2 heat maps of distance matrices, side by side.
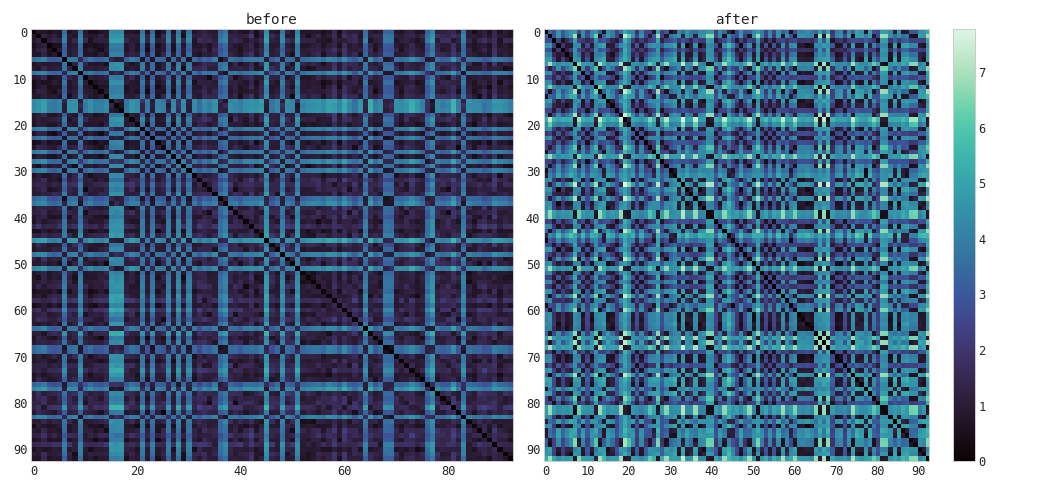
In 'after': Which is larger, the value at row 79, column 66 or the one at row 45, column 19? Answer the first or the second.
the first
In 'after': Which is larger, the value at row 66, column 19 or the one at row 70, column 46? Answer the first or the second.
the second
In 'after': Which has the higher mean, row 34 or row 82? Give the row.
82
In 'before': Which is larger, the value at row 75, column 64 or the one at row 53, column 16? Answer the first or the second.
the second
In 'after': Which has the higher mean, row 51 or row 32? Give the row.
51
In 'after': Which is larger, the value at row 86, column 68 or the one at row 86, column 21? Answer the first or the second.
the first
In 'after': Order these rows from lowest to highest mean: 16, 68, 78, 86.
16, 78, 86, 68
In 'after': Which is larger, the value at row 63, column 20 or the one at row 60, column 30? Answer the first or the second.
the first
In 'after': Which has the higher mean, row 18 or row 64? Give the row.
18
